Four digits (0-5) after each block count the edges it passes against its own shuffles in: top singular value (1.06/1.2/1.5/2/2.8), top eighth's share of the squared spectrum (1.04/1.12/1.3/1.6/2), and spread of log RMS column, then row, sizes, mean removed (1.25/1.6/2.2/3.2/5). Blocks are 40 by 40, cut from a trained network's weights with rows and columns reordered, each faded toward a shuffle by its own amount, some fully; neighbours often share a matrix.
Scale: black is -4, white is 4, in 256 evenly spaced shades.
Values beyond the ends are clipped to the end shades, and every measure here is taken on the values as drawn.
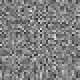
3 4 2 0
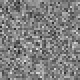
2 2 0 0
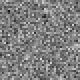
0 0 0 0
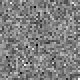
0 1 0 0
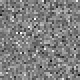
0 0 0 0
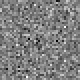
0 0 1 0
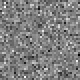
0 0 0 0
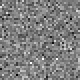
1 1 0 0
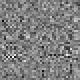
3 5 2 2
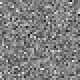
1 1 0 0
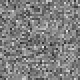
1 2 0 0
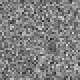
2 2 0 0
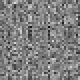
4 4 3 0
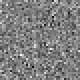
0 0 0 0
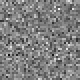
2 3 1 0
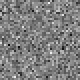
1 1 0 0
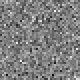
0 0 0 0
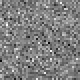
1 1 0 0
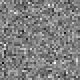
2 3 1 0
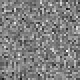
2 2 1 0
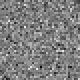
1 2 0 1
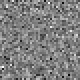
2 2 0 1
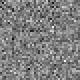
2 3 0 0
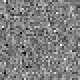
1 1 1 0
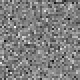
1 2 0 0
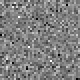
2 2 0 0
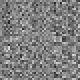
3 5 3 0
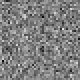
3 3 1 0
